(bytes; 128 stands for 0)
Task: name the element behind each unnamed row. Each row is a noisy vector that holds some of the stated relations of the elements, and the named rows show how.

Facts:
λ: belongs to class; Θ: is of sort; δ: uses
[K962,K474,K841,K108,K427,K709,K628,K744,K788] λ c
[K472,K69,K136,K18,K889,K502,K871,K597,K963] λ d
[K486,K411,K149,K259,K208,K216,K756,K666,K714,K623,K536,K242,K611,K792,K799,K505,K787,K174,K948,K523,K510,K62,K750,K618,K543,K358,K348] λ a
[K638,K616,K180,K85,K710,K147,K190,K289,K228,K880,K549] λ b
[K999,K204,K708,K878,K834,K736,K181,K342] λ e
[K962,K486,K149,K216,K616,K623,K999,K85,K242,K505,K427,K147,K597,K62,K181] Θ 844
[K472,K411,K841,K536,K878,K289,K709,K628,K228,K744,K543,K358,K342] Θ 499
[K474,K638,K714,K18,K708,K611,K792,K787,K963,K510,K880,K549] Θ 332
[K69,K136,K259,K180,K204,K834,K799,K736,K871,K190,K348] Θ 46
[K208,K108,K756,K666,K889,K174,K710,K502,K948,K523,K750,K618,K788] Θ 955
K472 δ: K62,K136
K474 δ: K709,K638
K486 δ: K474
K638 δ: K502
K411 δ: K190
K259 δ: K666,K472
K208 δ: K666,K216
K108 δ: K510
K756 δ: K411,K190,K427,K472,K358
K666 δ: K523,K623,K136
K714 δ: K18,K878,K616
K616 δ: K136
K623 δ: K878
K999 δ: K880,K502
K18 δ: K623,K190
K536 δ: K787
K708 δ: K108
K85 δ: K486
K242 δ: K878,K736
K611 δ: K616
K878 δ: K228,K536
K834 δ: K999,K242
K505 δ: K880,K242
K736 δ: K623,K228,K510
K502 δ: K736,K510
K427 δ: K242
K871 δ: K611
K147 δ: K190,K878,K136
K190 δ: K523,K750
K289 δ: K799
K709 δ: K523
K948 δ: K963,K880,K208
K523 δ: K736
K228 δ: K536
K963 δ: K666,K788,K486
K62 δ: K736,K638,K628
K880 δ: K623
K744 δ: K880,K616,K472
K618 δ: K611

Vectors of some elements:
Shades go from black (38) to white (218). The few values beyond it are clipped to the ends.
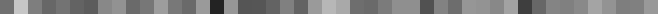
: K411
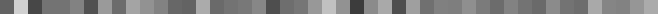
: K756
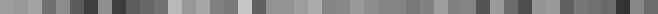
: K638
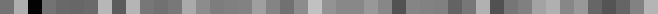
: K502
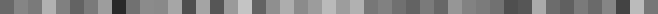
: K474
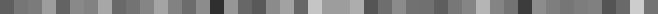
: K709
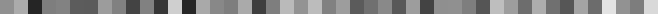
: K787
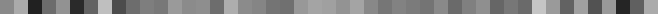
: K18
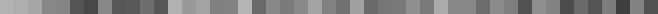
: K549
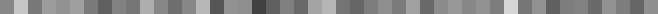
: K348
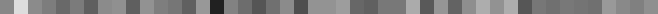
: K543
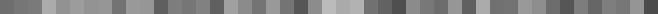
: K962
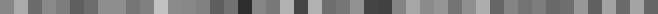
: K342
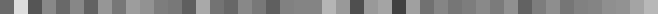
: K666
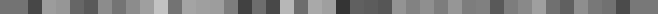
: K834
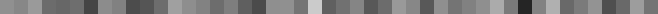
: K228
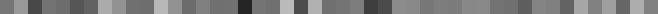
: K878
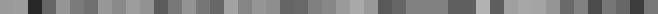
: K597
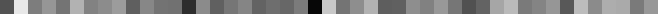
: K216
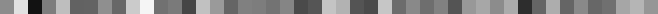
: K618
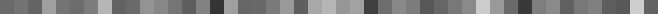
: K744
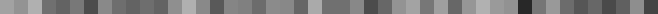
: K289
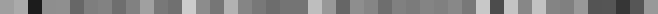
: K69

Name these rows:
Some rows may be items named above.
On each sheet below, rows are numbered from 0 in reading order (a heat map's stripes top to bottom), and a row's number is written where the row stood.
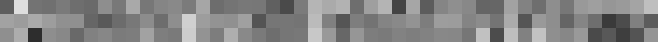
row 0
K750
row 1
K180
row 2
K69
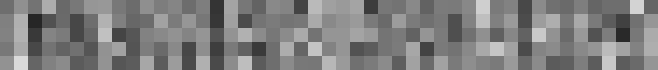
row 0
K841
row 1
K472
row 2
K963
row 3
K536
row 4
K792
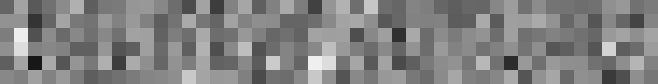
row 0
K486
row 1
K597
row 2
K174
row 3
K792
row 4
K108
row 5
K190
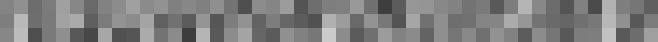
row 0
K181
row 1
K149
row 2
K714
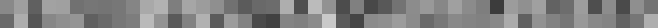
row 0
K204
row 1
K259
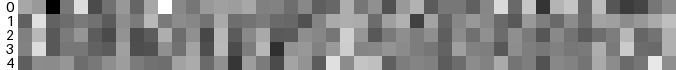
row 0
K871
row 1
K750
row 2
K714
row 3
K510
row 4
K628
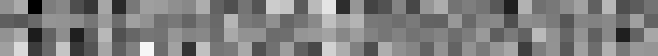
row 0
K708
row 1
K427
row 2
K18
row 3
K611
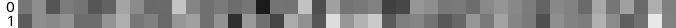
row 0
K878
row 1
K628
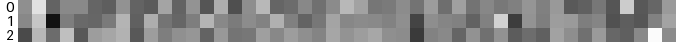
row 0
K792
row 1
K889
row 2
K788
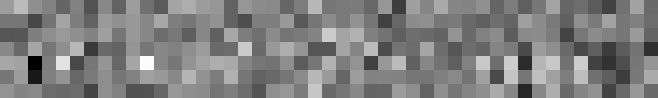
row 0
K710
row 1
K999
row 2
K427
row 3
K85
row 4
K871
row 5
K136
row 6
K228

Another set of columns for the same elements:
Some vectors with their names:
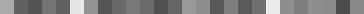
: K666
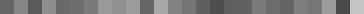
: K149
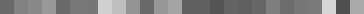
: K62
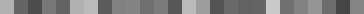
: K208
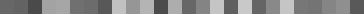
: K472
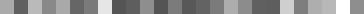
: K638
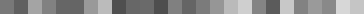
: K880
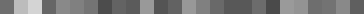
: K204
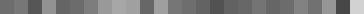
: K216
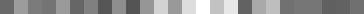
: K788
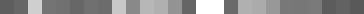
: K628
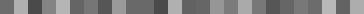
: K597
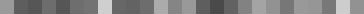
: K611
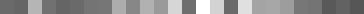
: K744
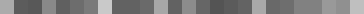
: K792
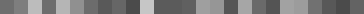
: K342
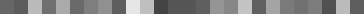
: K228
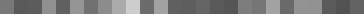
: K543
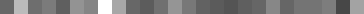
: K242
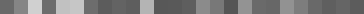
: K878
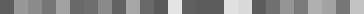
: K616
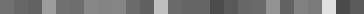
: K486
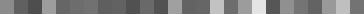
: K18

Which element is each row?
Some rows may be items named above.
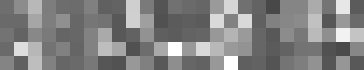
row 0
K180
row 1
K289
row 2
K549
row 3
K427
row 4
K190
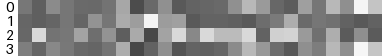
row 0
K549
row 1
K536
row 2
K108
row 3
K549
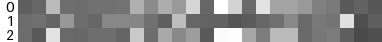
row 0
K744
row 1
K486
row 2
K709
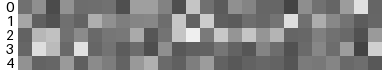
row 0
K136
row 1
K618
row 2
K962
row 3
K181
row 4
K259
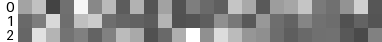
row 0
K502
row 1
K878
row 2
K427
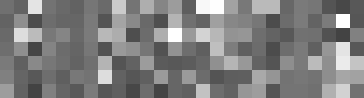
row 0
K709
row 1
K871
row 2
K427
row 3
K69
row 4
K549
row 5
K714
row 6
K963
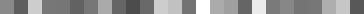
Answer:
K474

